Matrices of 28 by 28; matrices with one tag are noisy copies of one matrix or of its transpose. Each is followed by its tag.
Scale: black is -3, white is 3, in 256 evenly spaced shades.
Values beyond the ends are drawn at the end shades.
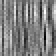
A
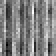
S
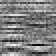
A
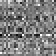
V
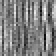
A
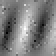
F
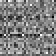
V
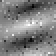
F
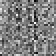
V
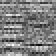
A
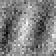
F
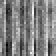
S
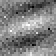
F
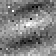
F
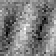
F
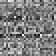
V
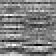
A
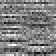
A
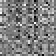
V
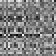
V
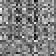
V
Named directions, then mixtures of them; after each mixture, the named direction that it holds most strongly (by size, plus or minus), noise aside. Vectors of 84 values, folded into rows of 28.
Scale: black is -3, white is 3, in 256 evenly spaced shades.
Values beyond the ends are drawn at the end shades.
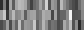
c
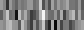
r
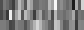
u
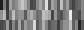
c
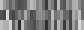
c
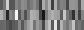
r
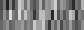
u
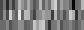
u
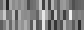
c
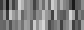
c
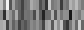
c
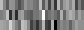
r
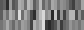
r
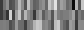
u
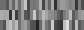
u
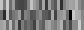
c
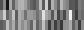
c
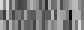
c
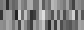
r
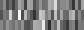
u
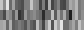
c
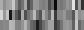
u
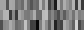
u
